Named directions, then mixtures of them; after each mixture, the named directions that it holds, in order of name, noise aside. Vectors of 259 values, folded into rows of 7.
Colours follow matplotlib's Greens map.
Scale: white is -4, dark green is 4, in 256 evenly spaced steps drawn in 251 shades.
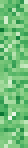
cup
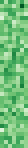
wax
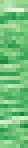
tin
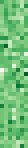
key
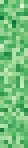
wax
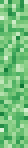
cup, wax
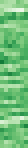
tin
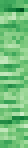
tin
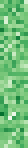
cup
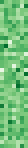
key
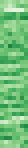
tin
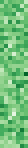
cup, key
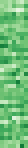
key, tin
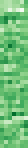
cup, tin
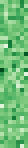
key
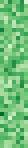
cup, wax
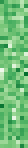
key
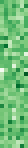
key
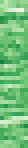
tin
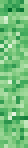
cup, tin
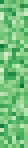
key, wax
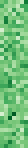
cup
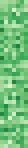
cup, tin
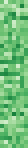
tin, wax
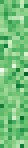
key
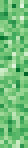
key, wax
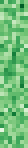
wax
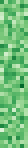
key, wax
